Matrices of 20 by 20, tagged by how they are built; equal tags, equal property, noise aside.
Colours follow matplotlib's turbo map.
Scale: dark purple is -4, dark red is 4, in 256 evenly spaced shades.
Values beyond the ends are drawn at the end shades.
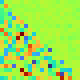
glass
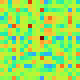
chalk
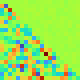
glass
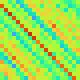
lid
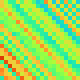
lid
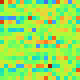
chalk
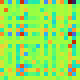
chalk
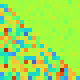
glass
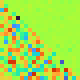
glass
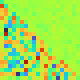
glass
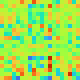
chalk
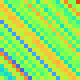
lid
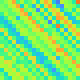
lid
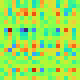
chalk
